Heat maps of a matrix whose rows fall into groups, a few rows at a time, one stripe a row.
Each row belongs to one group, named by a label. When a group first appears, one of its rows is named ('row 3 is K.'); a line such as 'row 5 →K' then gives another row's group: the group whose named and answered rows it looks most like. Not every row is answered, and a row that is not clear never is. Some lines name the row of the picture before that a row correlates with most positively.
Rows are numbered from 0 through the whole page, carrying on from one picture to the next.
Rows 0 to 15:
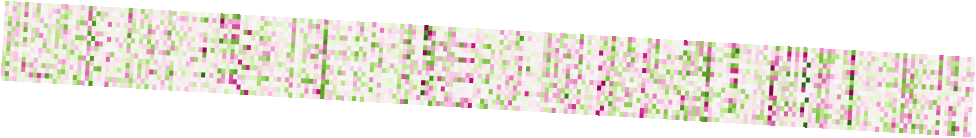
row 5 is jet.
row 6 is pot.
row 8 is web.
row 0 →jet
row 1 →web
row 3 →pot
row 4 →web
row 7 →jet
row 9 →pot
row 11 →jet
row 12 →web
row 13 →web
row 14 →pot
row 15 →pot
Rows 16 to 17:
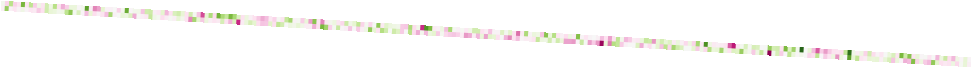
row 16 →jet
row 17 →pot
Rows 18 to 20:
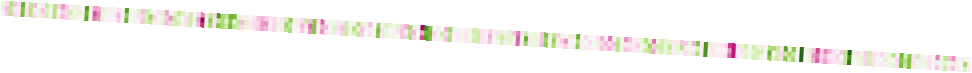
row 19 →jet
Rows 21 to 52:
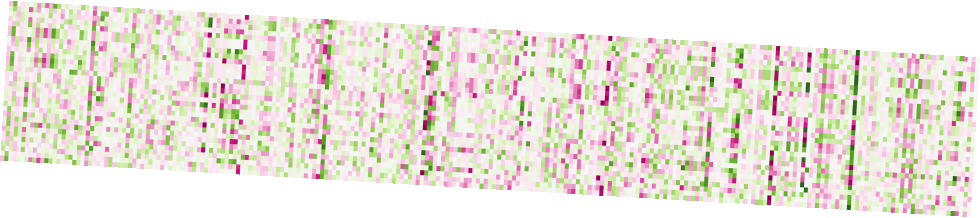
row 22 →web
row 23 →web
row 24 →web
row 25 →jet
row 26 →pot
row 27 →pot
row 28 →jet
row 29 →jet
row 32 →pot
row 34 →pot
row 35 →web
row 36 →web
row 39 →web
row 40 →jet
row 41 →jet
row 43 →jet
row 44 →web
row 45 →pot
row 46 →web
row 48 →jet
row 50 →jet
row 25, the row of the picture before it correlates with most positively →19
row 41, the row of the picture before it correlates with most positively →18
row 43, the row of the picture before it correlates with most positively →19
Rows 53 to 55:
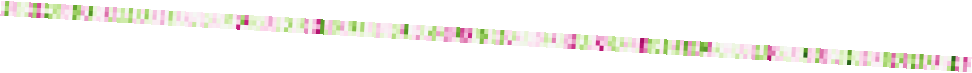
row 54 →pot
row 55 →pot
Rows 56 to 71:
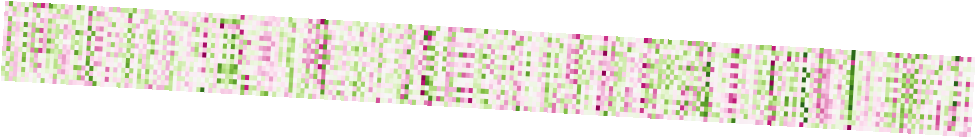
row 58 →web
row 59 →pot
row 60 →jet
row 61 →pot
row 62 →jet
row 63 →pot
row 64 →jet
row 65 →pot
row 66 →jet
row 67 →jet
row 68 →pot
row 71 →web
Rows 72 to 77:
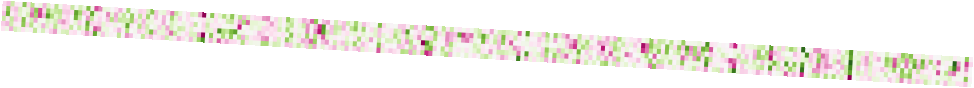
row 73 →pot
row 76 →jet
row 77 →web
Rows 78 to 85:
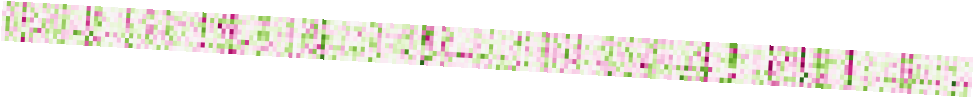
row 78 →web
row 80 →web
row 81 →web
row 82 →web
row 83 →pot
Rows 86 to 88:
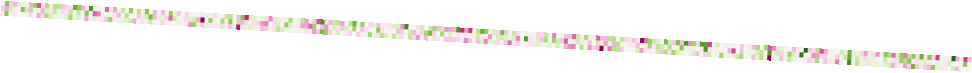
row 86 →pot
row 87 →jet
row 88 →pot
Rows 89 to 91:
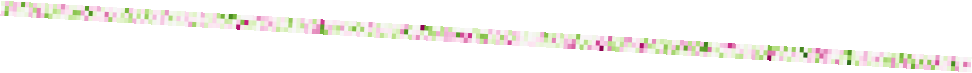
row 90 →pot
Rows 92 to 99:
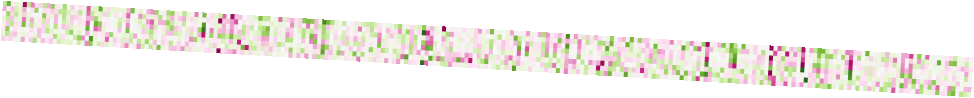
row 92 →web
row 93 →web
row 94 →web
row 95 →web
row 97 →pot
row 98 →pot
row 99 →web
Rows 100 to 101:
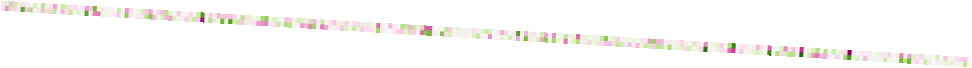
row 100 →web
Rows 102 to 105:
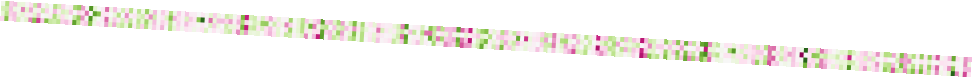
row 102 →pot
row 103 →web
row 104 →pot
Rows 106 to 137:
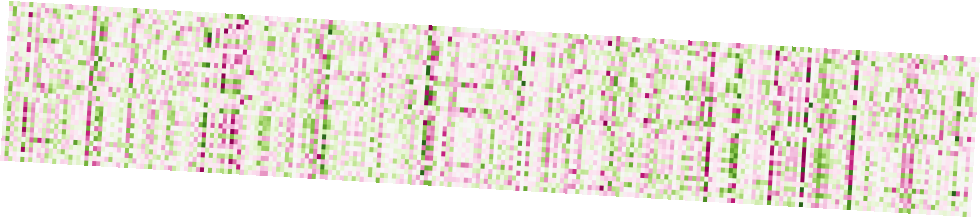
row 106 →jet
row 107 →pot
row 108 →web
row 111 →jet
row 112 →web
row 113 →pot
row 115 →web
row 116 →web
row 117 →pot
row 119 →jet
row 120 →web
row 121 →jet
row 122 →pot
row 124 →web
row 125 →jet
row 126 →web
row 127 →web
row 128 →web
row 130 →jet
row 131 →web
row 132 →web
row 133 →pot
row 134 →jet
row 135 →web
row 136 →pot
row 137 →jet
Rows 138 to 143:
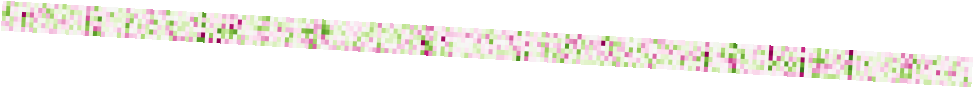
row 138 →web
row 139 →pot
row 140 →web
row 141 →jet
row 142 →jet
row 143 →web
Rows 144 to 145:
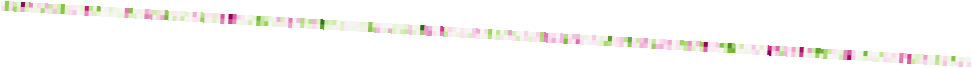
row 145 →web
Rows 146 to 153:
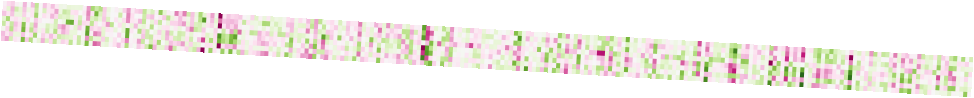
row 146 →web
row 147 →web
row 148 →web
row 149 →pot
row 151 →jet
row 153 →jet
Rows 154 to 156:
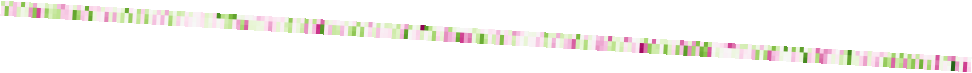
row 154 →jet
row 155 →pot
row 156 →pot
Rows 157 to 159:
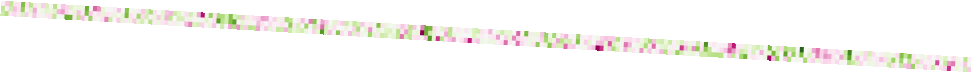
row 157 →jet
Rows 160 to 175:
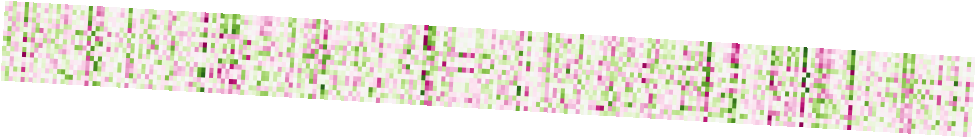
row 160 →jet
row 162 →jet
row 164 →web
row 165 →pot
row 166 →jet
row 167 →web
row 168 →pot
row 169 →jet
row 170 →web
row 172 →web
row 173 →web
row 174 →pot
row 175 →web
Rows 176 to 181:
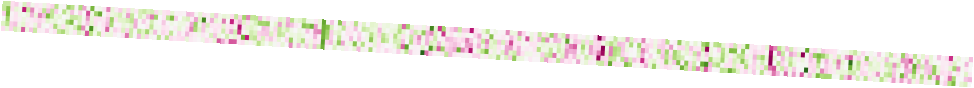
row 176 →pot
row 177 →web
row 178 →pot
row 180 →pot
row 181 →web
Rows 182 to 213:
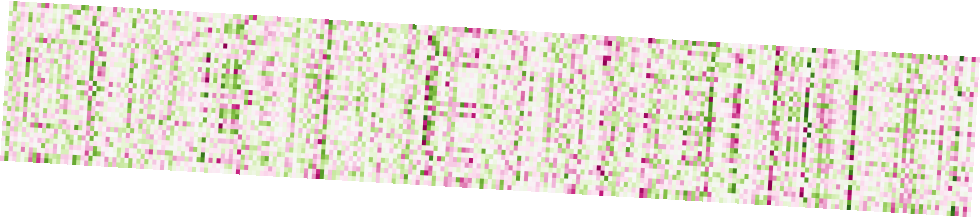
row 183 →pot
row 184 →jet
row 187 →pot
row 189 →pot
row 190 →web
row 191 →jet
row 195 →jet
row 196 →jet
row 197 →pot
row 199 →pot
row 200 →web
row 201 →jet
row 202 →jet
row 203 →web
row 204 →web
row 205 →jet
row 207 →web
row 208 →pot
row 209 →pot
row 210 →web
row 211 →web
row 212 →pot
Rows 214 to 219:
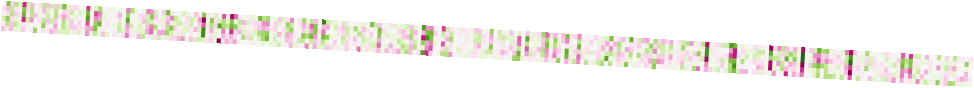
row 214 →web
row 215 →jet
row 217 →web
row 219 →web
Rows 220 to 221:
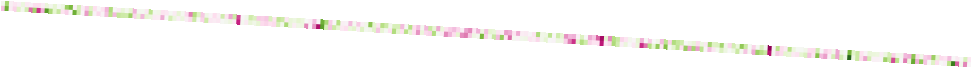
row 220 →pot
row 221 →pot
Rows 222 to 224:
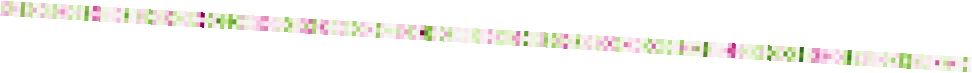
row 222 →jet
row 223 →jet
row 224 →jet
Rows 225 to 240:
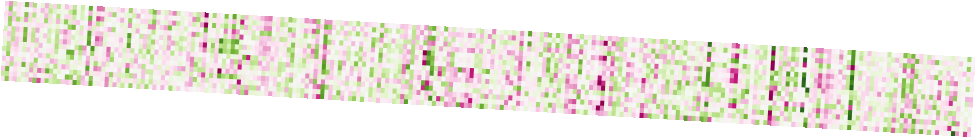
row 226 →pot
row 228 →web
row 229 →pot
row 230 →jet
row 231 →jet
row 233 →pot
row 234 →pot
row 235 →pot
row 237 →jet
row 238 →pot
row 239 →pot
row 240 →pot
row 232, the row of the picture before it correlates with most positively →223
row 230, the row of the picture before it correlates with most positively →223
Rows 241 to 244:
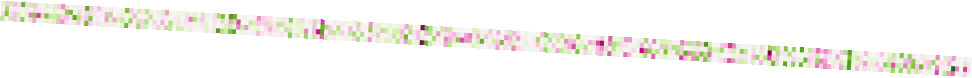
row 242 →pot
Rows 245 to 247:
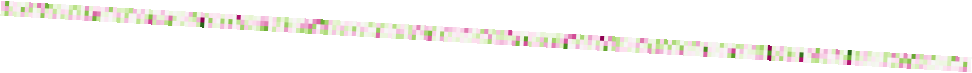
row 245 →pot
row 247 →web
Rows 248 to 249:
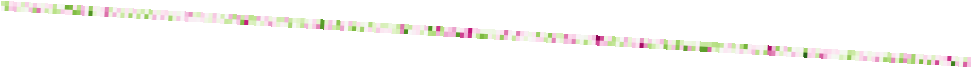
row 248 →pot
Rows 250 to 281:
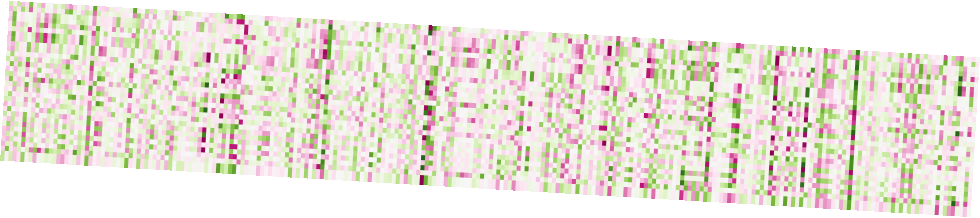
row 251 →web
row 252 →pot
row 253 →pot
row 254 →pot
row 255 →web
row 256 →pot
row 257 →pot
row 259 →jet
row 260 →pot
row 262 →web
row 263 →web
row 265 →pot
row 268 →pot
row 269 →web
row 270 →web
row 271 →pot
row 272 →jet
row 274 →web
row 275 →jet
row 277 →jet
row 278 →web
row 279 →pot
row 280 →jet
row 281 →jet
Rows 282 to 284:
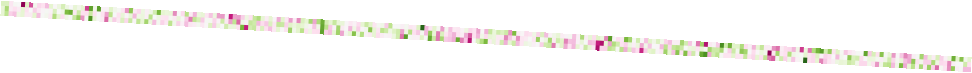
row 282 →web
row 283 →pot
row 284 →pot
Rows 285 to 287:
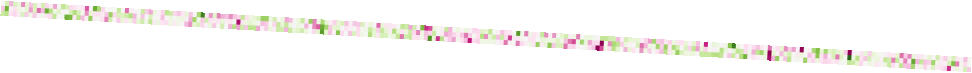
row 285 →web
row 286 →pot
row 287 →pot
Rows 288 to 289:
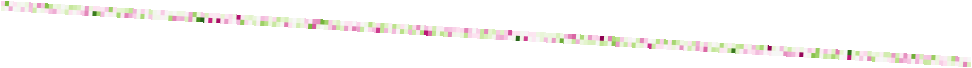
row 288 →pot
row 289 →web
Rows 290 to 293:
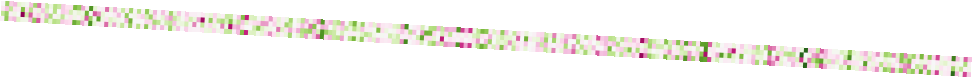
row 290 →pot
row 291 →jet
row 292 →web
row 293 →pot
